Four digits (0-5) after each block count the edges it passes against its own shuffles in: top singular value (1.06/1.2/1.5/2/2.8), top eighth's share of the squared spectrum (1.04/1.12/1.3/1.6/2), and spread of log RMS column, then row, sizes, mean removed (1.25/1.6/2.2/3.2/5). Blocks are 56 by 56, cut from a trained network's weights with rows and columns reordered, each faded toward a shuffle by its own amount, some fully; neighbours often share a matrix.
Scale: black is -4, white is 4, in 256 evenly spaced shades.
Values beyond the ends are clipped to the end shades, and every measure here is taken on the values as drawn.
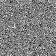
0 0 0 0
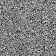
1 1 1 0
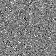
0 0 0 0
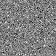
0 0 0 0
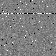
3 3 0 1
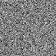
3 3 1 0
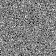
0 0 0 0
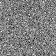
0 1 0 0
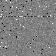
2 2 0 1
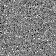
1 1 0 0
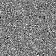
2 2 0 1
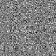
3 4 2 2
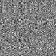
3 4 2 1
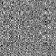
3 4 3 2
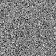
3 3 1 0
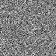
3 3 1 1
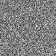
3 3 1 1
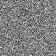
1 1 0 0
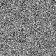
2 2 0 0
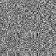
3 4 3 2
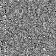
3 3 1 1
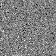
1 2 0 0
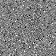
1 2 0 0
